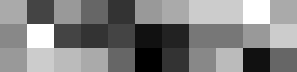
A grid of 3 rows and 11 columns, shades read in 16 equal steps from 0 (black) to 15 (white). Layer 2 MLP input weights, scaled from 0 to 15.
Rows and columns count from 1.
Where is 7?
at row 2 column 8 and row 2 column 9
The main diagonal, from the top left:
10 15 11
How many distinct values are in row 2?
9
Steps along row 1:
down up down down up up up same up down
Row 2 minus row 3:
-1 3 -7 -7 -2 1 -1 -1 -4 8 6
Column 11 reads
10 12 6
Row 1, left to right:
10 4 9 6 3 9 10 12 12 15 10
